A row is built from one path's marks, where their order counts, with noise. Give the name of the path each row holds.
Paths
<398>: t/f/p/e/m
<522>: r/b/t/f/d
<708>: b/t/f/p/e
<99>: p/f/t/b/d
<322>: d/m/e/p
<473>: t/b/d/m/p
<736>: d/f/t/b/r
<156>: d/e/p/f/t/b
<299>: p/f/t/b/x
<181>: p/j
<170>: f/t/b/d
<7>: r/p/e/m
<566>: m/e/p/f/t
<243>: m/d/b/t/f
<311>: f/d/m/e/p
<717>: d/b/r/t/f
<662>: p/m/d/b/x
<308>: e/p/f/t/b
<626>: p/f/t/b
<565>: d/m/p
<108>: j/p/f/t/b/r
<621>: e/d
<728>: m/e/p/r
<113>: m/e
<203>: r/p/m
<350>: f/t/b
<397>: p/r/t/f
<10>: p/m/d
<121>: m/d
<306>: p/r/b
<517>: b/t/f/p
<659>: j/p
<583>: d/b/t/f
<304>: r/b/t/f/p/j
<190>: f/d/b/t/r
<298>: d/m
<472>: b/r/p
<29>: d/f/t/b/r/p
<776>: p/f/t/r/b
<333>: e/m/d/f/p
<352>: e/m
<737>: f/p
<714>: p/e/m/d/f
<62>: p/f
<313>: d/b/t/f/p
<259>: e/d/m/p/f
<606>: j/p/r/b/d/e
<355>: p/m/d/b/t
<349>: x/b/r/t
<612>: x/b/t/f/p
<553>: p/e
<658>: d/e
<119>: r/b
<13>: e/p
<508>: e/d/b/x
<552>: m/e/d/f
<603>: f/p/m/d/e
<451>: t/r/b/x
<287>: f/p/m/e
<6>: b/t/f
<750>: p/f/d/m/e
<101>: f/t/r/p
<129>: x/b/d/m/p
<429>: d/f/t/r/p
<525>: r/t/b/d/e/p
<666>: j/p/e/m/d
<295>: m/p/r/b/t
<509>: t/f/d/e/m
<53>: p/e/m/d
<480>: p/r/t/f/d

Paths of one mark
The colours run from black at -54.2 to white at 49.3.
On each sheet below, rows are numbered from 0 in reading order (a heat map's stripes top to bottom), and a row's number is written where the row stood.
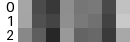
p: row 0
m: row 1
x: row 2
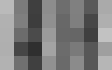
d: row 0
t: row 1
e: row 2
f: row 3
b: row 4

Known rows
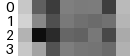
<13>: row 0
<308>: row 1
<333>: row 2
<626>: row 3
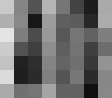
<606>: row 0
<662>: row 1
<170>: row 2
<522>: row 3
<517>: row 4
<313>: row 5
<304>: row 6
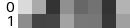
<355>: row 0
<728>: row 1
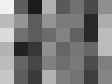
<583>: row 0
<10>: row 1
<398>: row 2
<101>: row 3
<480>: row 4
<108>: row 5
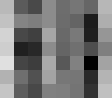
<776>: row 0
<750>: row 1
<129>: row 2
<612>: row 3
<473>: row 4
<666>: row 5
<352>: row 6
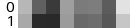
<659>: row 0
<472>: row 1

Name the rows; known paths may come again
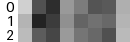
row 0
<714>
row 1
<101>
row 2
<298>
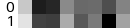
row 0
<612>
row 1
<473>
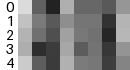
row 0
<6>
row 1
<53>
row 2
<666>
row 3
<259>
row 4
<108>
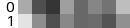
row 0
<119>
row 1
<99>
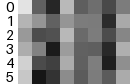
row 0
<717>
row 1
<10>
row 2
<62>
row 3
<662>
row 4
<129>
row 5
<429>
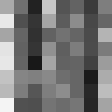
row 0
<451>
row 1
<736>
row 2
<566>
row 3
<190>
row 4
<243>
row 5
<750>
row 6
<7>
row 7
<509>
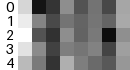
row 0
<29>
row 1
<156>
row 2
<525>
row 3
<621>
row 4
<397>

